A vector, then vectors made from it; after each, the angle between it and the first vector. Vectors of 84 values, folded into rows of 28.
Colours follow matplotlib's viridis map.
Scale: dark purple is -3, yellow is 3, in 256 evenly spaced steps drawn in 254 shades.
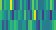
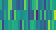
partly aligned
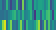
partly opposed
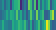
partly opposed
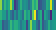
nearly parallel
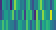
nearly opposite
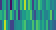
partly opposed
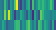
orthogonal
